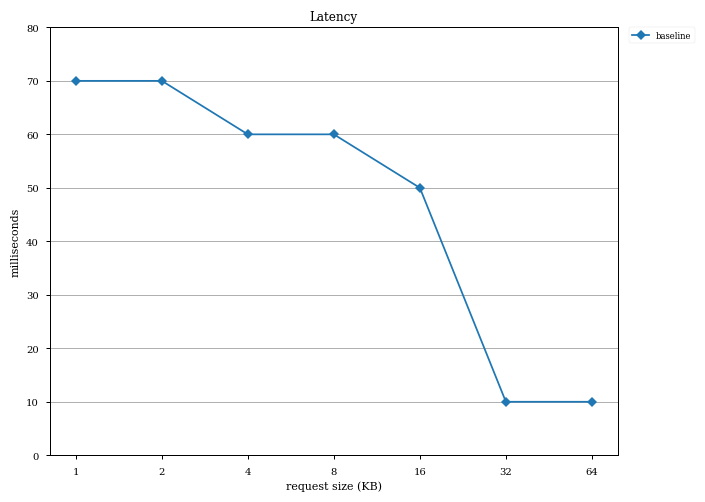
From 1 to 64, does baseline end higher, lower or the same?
lower
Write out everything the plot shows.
Title: Latency
x-axis: request size (KB), ticks 1 2 4 8 16 32 64
y-axis: milliseconds, ticks 0 10 20 30 40 50 60 70 80
Legend: baseline
Values:
baseline: 70 70 60 60 50 10 10
